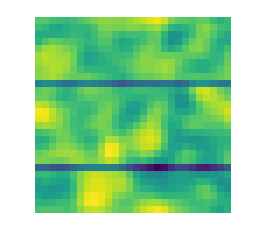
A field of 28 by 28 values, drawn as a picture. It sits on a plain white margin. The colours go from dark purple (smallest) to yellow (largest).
Average level on the scale: 70%. Histogram: skewed, a long tail of low values. Odd lines: rows 10 and 22.
